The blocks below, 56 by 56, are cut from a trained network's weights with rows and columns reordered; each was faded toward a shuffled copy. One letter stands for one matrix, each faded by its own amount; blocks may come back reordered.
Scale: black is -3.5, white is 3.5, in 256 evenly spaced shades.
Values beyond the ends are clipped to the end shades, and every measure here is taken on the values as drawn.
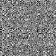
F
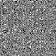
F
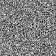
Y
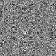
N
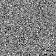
Y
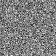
Y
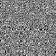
N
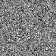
Y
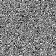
Y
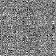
F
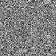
N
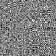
F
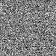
Y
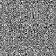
F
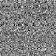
N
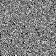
Y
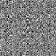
F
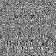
N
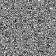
N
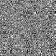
F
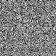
Y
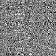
F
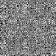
F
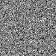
Y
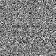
Y
